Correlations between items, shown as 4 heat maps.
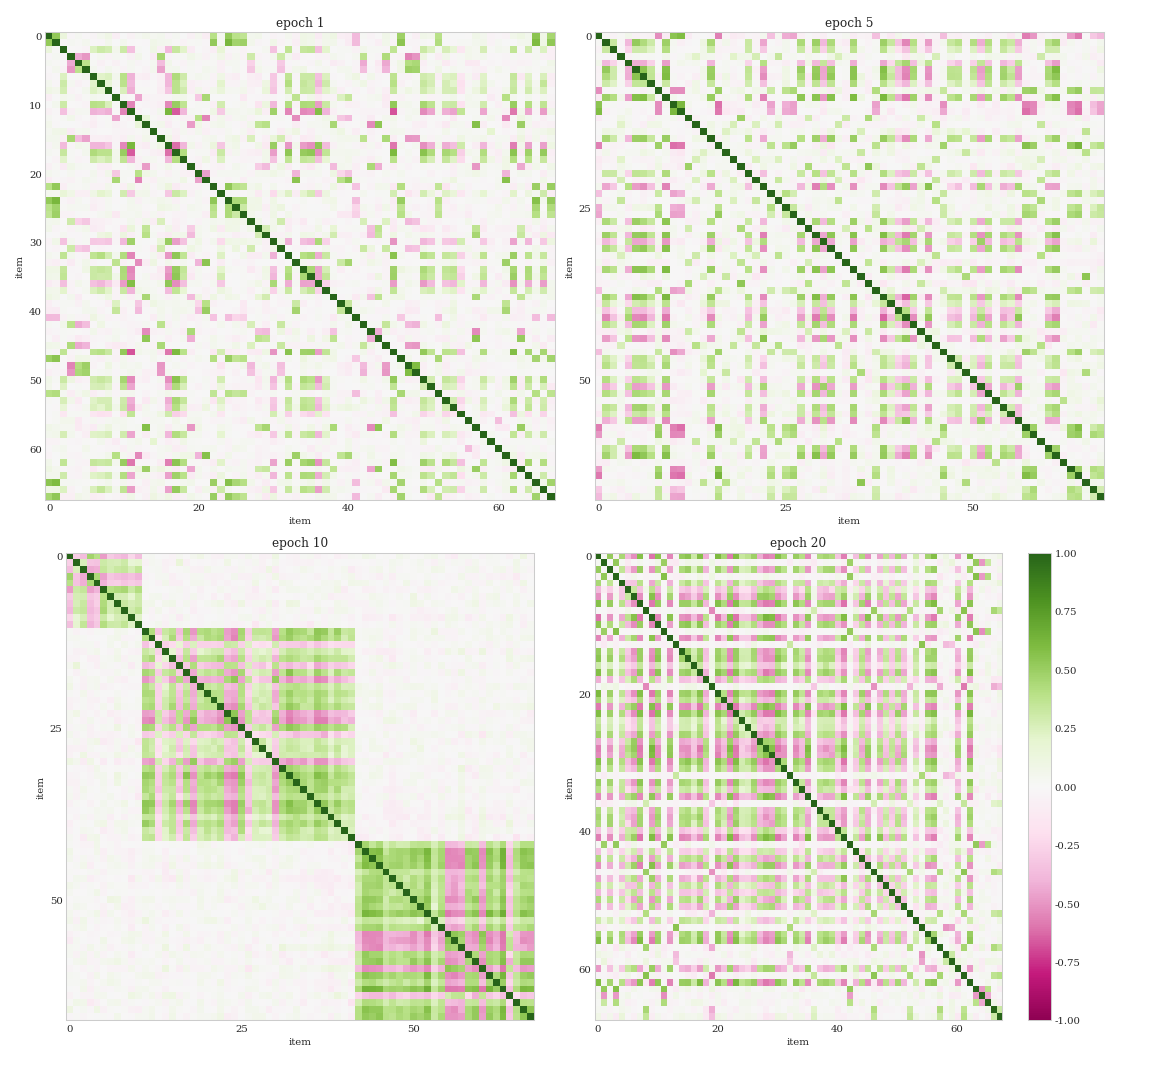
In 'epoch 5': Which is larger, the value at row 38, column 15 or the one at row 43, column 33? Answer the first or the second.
the first
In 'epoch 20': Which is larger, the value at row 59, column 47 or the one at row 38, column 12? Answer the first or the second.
the first
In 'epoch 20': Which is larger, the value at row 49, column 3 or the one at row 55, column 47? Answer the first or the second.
the first
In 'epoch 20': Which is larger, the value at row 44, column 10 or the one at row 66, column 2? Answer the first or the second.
the first
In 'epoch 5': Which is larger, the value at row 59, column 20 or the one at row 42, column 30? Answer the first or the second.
the first
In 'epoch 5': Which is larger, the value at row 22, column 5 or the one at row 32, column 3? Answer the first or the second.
the second
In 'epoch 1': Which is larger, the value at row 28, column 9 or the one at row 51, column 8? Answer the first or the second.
the second
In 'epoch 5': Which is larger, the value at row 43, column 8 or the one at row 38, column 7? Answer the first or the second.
the second
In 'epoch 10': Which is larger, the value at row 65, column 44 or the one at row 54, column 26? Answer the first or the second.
the first
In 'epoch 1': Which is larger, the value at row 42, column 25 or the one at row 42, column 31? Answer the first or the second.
the second
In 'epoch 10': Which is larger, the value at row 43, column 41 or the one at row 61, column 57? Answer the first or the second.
the first
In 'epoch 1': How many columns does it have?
68
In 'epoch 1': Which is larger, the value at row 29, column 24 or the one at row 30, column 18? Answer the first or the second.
the first
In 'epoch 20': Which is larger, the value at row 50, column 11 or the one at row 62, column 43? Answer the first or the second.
the first
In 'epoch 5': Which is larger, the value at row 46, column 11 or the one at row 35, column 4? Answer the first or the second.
the second
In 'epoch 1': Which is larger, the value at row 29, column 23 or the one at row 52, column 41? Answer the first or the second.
the first
